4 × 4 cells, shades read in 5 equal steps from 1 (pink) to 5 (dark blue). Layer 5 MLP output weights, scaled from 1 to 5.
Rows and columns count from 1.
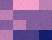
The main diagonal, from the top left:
3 3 3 5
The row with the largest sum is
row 4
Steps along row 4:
up same up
